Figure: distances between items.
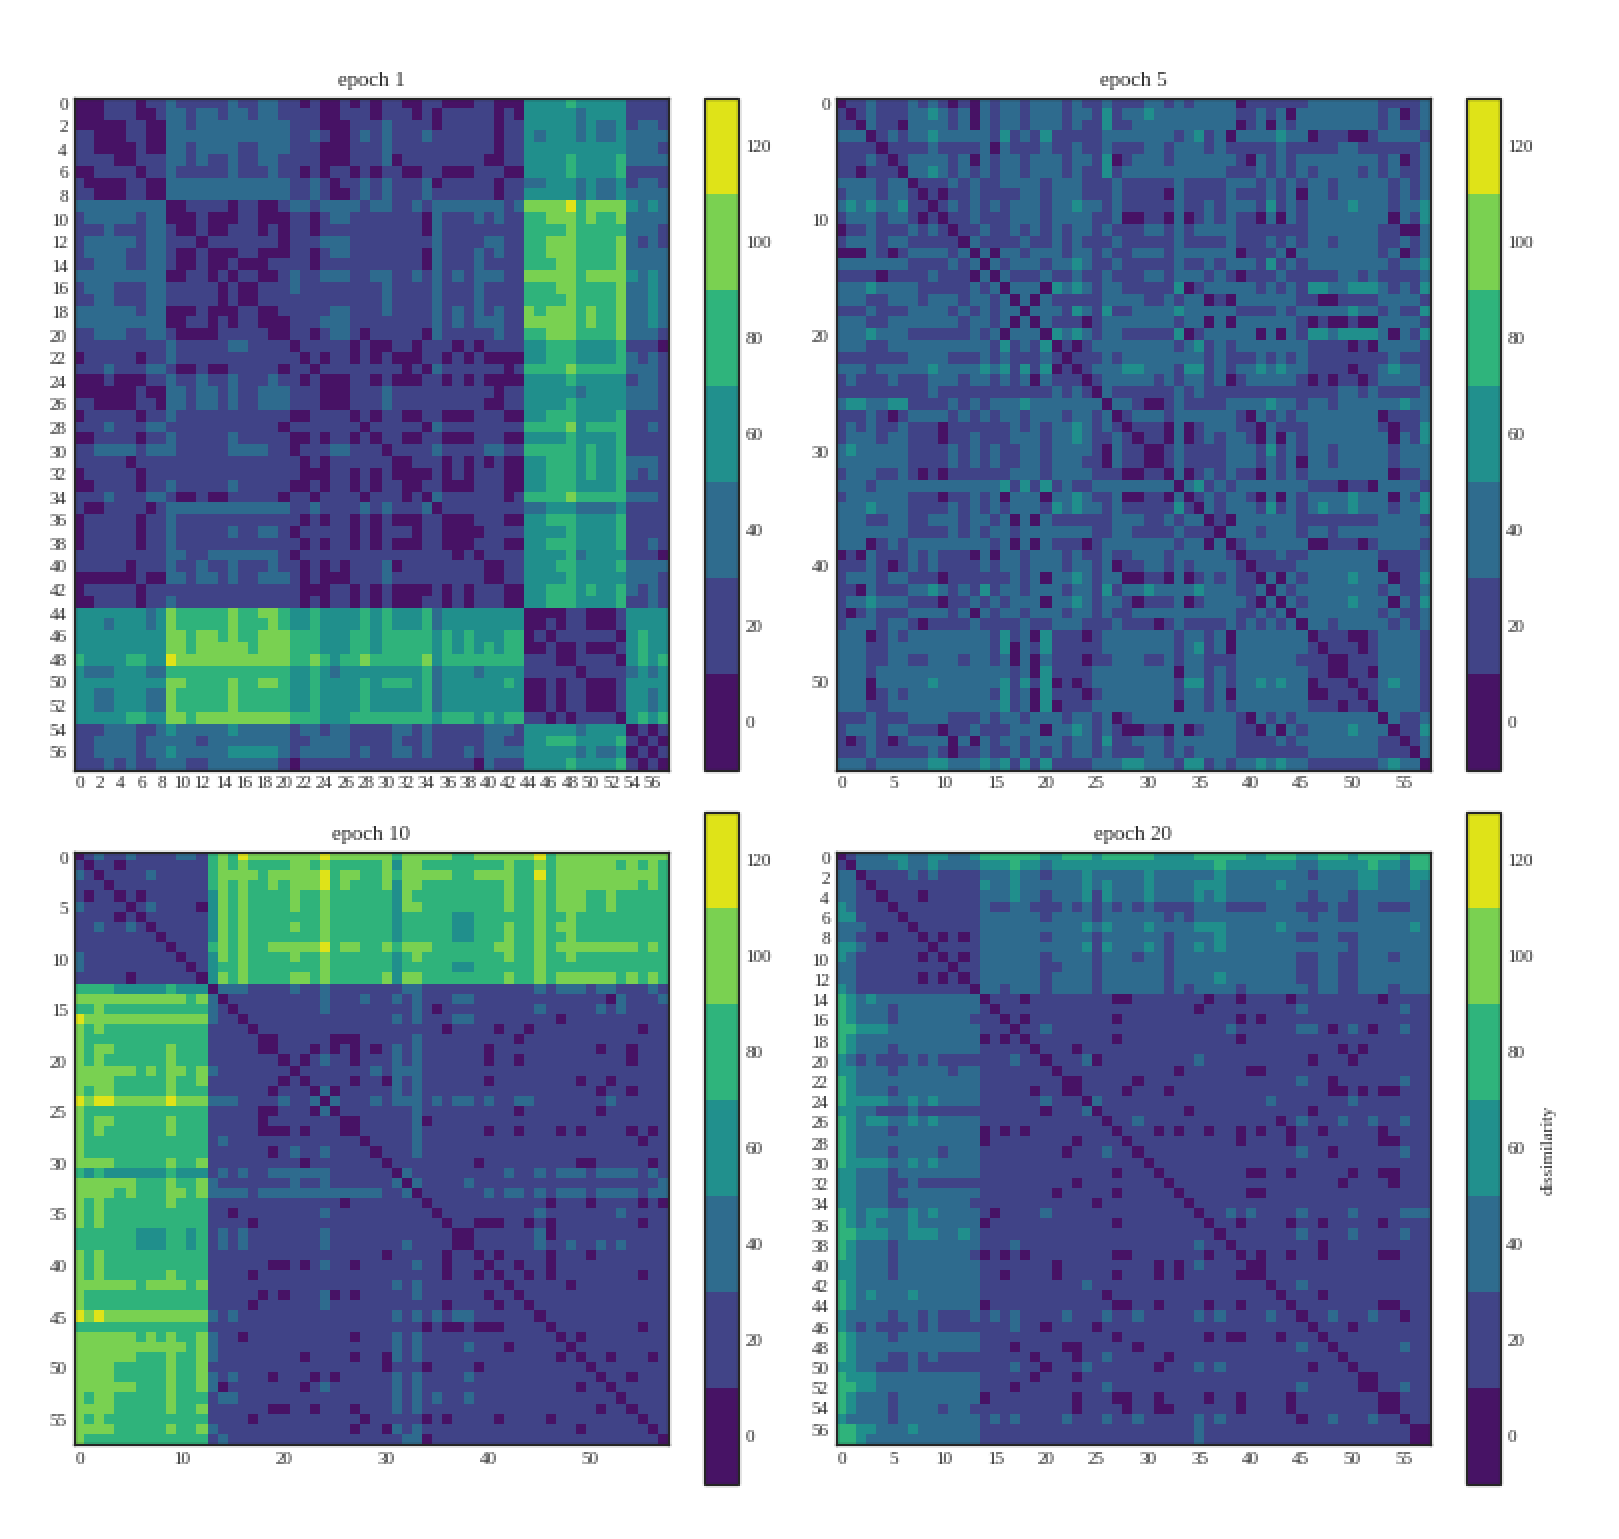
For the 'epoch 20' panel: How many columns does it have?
58
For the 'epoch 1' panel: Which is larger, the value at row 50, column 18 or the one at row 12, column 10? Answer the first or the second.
the first
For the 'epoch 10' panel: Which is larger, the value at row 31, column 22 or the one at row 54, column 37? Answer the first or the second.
the first
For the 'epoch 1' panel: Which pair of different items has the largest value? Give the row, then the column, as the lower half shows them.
48, 9
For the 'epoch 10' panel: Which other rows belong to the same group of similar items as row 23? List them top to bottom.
13, 14, 15, 16, 17, 18, 19, 20, 21, 22, 24, 25, 26, 27, 28, 29, 30, 31, 32, 33, 34, 35, 36, 37, 38, 39, 40, 41, 42, 43, 44, 45, 46, 47, 48, 49, 50, 51, 52, 53, 54, 55, 56, 57
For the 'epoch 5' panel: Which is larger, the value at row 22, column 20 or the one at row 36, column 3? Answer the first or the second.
the first
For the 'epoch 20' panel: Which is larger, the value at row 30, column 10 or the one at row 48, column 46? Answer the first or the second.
the first
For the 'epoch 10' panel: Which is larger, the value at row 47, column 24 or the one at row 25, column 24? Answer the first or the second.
the second
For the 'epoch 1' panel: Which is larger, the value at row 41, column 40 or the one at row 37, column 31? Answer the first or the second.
the second
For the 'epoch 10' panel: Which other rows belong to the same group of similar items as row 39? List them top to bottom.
13, 14, 15, 16, 17, 18, 19, 20, 21, 22, 23, 24, 25, 26, 27, 28, 29, 30, 31, 32, 33, 34, 35, 36, 37, 38, 40, 41, 42, 43, 44, 45, 46, 47, 48, 49, 50, 51, 52, 53, 54, 55, 56, 57
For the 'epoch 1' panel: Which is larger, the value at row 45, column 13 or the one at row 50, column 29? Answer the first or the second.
the first
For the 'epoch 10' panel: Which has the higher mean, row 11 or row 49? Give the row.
11
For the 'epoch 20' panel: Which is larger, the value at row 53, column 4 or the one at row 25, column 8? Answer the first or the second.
the first
